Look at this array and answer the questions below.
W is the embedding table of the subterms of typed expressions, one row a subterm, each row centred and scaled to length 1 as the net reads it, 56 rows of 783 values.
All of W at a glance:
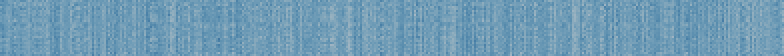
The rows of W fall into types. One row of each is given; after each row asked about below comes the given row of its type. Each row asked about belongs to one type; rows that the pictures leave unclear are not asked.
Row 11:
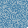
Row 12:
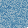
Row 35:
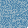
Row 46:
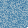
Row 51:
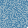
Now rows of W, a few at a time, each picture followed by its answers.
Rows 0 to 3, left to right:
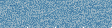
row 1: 35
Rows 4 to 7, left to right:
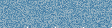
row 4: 51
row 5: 51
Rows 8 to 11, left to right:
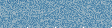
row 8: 35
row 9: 35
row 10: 51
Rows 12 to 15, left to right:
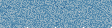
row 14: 11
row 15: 51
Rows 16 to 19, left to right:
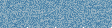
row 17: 35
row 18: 51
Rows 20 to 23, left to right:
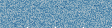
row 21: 11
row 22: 11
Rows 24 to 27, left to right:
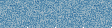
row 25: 35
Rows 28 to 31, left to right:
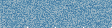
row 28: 51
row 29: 51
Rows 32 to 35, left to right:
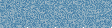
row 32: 12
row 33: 11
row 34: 11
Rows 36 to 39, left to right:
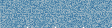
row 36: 51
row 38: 46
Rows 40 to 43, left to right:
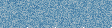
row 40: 46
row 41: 12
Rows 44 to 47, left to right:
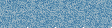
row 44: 35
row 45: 46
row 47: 12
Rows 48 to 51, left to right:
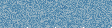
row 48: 11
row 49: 35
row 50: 12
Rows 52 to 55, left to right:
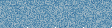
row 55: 35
